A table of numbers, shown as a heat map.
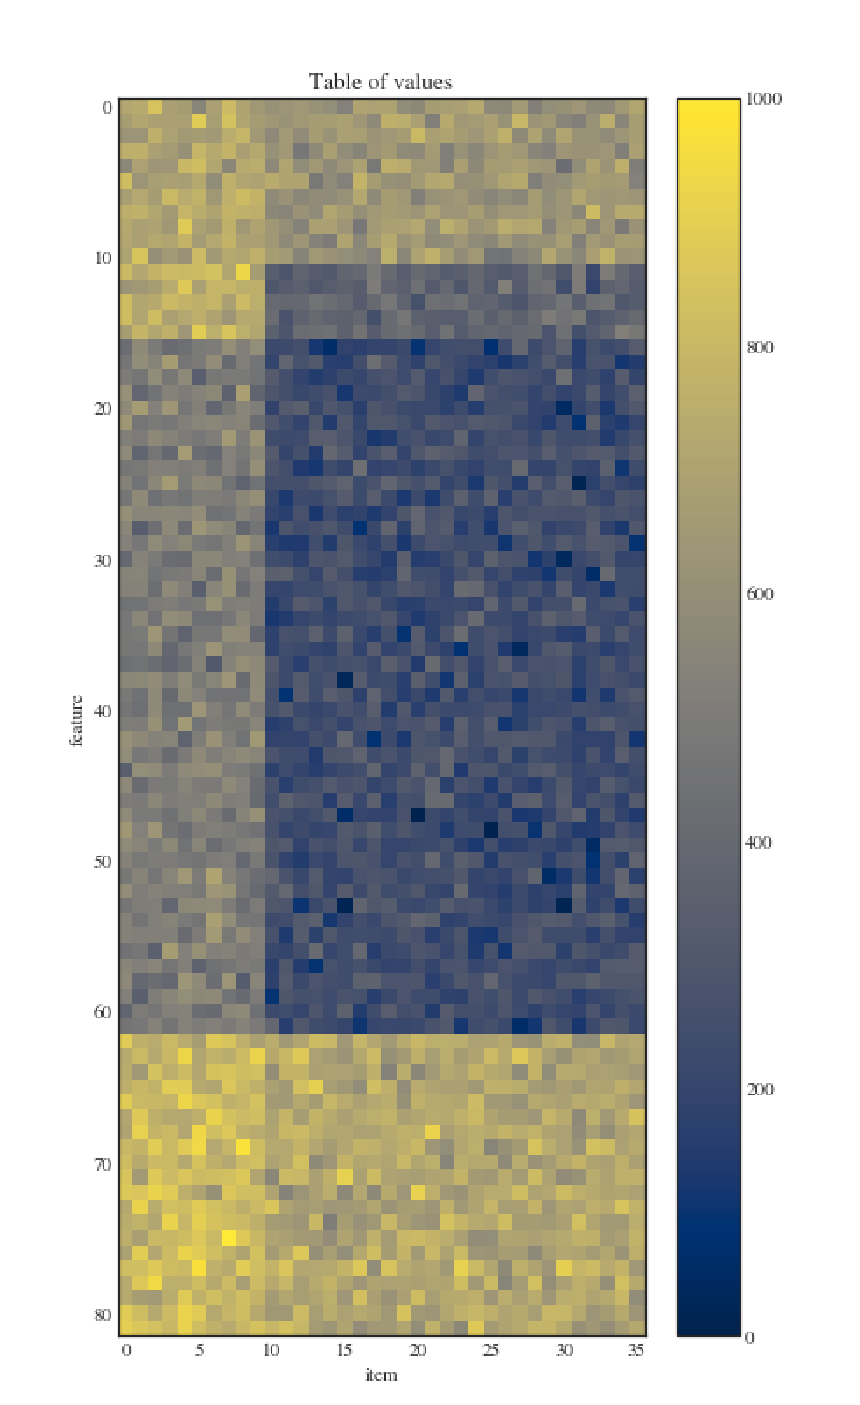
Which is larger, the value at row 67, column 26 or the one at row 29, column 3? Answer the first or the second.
the first
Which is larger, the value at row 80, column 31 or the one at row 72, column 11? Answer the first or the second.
the first
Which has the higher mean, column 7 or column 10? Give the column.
7
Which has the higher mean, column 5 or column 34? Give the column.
5
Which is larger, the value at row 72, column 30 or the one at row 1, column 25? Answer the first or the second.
the first
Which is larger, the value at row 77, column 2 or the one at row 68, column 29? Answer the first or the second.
the first
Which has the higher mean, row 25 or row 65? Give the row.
65
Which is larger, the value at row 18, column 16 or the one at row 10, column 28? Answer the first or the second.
the second
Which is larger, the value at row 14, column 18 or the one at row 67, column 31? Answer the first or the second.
the second
